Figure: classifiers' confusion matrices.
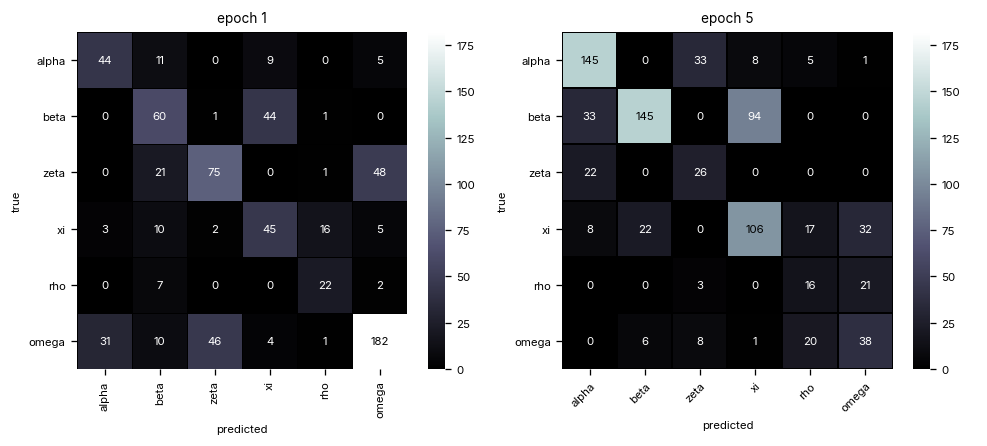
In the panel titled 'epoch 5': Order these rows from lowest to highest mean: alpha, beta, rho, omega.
rho, omega, alpha, beta
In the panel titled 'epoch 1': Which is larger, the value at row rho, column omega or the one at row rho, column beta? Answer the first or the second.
the second
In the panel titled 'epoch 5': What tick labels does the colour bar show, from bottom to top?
0, 25, 50, 75, 100, 125, 150, 175
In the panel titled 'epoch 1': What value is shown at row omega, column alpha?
31
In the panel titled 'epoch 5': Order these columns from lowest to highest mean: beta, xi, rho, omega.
rho, omega, beta, xi
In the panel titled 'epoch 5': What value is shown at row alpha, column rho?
5
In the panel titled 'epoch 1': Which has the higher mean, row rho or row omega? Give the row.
omega
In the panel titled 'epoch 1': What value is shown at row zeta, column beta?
21
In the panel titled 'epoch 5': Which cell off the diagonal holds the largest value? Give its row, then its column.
beta, xi
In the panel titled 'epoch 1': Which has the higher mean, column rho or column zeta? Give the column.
zeta
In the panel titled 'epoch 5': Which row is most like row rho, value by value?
omega
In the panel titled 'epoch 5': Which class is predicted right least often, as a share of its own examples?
rho
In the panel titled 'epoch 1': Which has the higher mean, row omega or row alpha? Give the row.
omega
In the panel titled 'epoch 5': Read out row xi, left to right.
8 22 0 106 17 32
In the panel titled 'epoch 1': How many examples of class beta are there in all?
106
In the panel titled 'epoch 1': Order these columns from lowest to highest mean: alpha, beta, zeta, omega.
alpha, beta, zeta, omega
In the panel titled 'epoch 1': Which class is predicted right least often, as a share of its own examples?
zeta
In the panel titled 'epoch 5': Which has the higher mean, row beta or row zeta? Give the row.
beta
